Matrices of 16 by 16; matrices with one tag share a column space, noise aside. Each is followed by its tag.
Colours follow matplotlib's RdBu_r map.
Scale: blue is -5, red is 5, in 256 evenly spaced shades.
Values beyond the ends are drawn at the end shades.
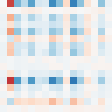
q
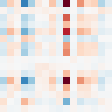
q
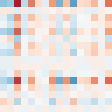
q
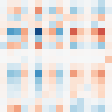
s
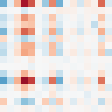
q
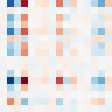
q
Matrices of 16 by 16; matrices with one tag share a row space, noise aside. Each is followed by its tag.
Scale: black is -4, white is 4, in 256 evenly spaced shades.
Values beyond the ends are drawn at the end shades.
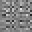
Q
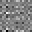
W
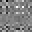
W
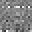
W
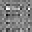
W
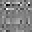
W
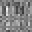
W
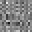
W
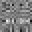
Q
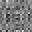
W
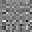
Q
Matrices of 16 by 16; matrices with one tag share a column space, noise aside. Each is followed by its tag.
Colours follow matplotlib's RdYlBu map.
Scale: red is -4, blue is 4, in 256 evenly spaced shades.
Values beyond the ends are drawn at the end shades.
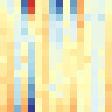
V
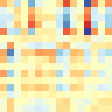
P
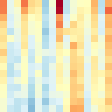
V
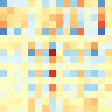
P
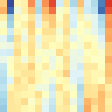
V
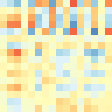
P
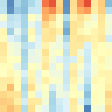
V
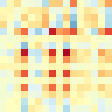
P
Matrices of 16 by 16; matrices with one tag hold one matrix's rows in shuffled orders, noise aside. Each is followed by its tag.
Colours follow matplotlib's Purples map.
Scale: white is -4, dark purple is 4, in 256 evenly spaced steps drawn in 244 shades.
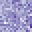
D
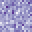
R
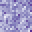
D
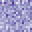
R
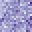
D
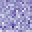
R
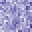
D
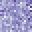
D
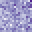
D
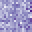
D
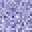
R
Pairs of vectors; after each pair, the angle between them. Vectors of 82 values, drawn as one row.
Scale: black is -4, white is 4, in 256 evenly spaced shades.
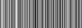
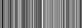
partly opposed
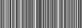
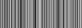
nearly opposite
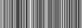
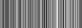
partly opposed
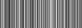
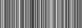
nearly parallel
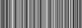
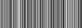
orthogonal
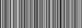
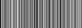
nearly parallel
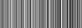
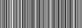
orthogonal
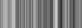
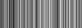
partly opposed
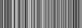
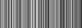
orthogonal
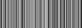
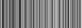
partly opposed
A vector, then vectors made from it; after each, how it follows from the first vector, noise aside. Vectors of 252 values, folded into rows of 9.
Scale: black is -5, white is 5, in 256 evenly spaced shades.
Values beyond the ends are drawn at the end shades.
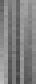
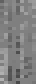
partly zeroed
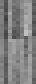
wrapped around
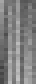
negated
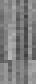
wrapped around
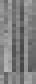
wrapped around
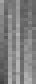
negated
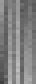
negated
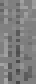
partly zeroed
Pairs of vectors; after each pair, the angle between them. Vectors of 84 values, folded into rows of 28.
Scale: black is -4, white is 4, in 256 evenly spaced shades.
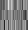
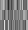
nearly opposite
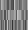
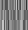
orthogonal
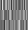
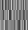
nearly opposite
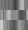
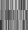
partly opposed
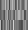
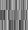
partly aligned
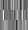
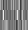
nearly parallel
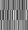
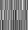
nearly opposite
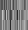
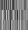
nearly parallel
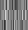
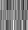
partly opposed
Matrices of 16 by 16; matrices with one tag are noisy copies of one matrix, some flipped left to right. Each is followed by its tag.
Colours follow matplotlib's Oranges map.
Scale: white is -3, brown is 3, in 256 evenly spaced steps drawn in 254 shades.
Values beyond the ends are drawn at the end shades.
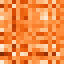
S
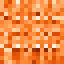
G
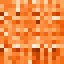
G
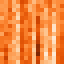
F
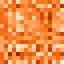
S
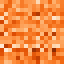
G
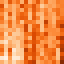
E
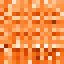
G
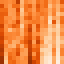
E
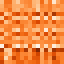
G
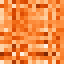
S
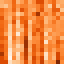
F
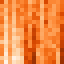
E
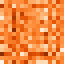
S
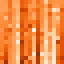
F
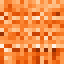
G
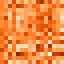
S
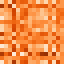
S
